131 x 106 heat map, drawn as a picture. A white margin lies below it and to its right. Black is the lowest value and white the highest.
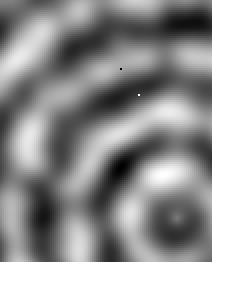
There is no overall slope. Rings spread out from the bottom right. Two lone cells stand out: one far higher and one far lower than their neighbours. Overall the values sit about 50% of the way up the scale.
